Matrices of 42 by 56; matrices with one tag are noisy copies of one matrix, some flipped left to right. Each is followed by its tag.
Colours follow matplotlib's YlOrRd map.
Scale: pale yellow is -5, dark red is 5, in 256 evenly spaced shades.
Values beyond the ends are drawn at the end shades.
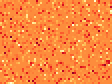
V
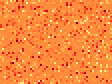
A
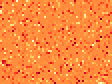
V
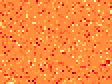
V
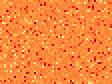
A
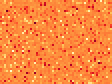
A
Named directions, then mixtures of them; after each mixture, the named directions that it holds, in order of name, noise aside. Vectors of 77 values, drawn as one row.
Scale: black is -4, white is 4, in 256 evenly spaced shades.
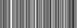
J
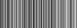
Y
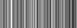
J, Y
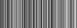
Y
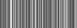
J, Y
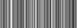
J, Y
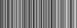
Y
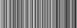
Y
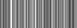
J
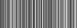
J, Y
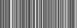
J, Y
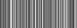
J, Y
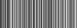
J, Y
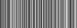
J, Y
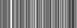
J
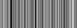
J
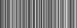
J, Y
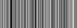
J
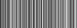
J, Y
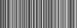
J, Y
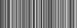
J, Y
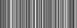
J, Y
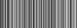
Y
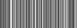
J, Y
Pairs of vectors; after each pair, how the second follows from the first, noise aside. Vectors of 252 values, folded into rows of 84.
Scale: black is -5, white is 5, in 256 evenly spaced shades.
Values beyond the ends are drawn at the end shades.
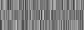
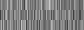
shuffled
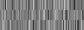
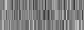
sign-scrambled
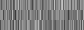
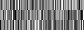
scaled up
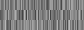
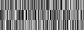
scaled up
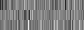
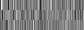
shuffled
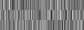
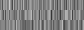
sign-scrambled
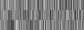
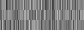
shuffled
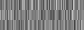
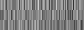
sign-scrambled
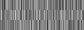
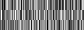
scaled up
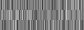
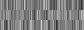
shuffled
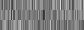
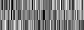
scaled up
